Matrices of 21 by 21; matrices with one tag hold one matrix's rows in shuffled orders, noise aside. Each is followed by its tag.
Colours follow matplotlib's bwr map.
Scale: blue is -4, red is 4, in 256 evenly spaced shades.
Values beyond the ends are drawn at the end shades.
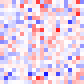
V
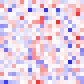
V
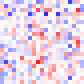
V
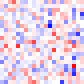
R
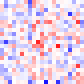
V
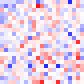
V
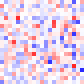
R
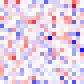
R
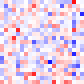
R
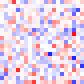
R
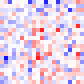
V
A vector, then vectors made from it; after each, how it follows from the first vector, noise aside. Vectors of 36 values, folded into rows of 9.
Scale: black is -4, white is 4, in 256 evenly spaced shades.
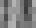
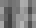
reversed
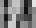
scaled up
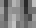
copied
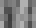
reversed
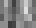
negated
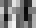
scaled up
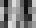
scaled up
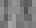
shrunk
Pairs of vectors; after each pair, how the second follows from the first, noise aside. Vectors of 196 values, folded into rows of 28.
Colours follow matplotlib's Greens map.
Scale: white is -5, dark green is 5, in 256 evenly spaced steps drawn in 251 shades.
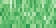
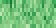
negated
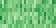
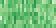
negated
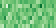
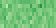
shrunk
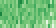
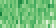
copied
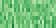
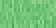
shrunk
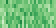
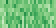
copied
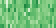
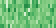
copied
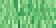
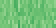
shrunk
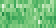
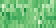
copied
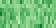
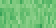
shrunk
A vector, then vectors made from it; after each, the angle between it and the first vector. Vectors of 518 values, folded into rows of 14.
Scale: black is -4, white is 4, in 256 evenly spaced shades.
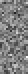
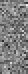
partly opposed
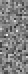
partly aligned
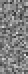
partly aligned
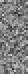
nearly parallel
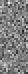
orthogonal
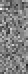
orthogonal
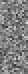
partly opposed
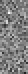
orthogonal
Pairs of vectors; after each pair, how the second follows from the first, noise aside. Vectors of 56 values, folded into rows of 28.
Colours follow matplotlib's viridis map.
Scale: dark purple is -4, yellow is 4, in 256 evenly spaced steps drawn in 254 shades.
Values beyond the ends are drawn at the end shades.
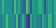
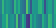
copied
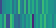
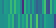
reversed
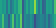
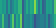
copied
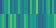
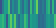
copied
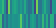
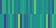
reversed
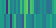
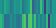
reversed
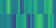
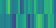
copied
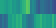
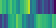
scaled up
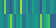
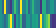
scaled up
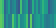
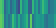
copied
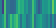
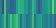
copied
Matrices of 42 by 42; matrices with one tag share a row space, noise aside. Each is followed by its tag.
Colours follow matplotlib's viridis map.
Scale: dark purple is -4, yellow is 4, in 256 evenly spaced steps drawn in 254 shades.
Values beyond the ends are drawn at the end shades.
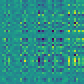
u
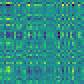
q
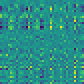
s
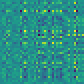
u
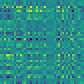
q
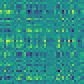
q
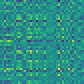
q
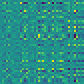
u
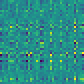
s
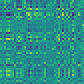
q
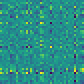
s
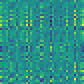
s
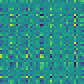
s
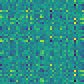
s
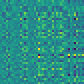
u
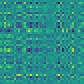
q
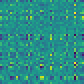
s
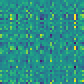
s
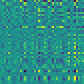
u
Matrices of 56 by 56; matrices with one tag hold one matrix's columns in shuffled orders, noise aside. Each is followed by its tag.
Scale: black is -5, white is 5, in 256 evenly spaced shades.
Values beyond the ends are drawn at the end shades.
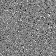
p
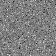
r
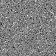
p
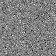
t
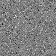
p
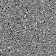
p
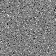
p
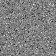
t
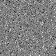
r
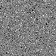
p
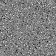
t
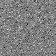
p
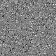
t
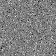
r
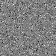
t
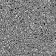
p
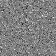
p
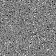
r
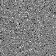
p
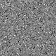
t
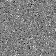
r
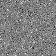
r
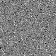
r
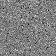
p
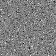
r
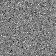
t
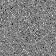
p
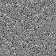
t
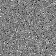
r
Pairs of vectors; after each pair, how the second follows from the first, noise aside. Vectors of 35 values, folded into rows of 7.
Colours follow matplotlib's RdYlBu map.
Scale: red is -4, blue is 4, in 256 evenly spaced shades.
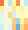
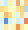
shuffled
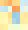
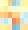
wrapped around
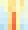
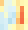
wrapped around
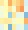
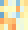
wrapped around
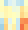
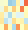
shuffled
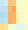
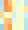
wrapped around
